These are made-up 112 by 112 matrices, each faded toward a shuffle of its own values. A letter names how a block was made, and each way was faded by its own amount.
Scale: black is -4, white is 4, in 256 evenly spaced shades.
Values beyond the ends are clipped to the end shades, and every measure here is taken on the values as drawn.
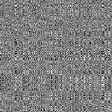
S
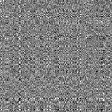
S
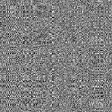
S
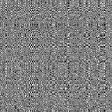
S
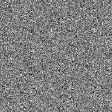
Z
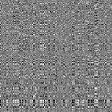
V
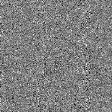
Z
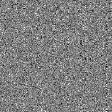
Z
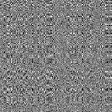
S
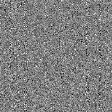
Z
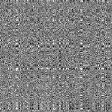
S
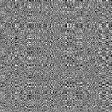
V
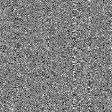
Z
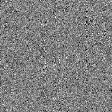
Z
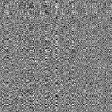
S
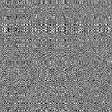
V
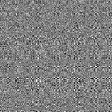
S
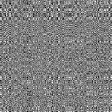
V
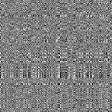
V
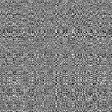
V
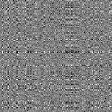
V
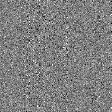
Z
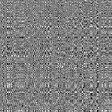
V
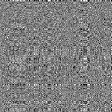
S
